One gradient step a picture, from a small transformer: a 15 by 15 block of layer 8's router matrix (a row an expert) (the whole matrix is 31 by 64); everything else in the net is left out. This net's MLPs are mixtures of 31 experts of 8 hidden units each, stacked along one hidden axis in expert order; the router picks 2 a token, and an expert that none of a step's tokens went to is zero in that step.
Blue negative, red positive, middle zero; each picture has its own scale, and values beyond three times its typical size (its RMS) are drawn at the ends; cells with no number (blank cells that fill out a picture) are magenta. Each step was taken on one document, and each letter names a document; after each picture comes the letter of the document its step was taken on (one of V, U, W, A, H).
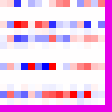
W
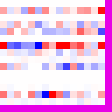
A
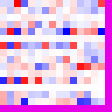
A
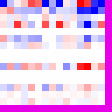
W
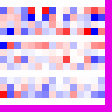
A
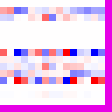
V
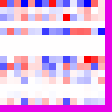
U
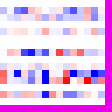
V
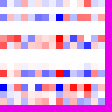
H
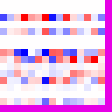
V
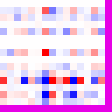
V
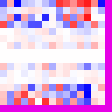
W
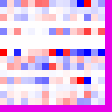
U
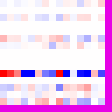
H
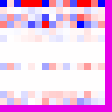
W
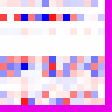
U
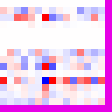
V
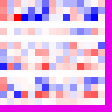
A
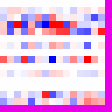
A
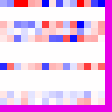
W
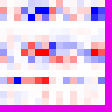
A
